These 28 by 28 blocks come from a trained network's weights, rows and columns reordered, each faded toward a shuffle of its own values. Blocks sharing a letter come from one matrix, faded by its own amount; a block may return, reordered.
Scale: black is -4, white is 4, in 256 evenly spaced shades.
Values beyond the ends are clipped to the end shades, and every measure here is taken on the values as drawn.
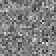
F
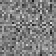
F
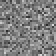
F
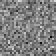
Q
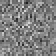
F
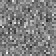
Q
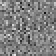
F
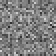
F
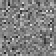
Q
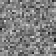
F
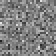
F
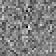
Q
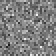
Q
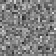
F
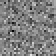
F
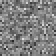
Q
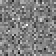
F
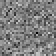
Q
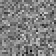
Q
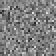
Q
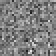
F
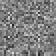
F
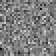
F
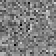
F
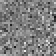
F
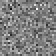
Q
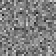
Q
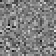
F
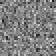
F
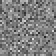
F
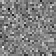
Q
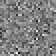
Q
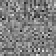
F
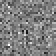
Q
